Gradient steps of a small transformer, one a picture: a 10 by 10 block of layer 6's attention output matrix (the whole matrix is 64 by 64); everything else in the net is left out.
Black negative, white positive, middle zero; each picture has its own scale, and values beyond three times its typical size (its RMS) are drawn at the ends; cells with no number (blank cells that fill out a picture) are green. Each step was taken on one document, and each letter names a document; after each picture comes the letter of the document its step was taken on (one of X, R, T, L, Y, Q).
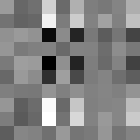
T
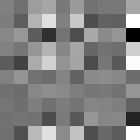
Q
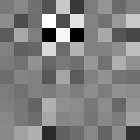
T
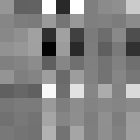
T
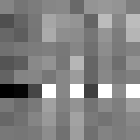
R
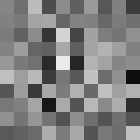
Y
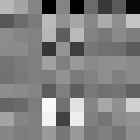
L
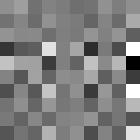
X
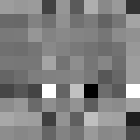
X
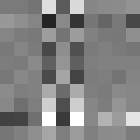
L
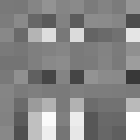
Q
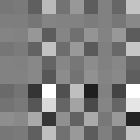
X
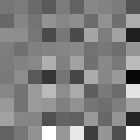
Q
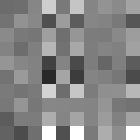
T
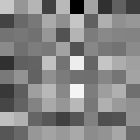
R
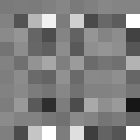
Q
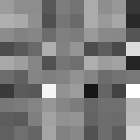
Y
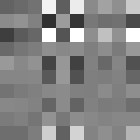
L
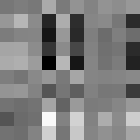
T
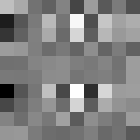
R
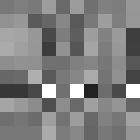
Y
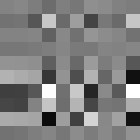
Y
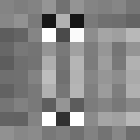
L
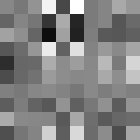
L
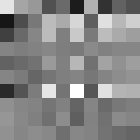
R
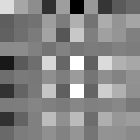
R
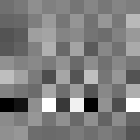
Y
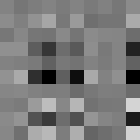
Q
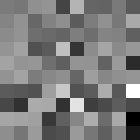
Y
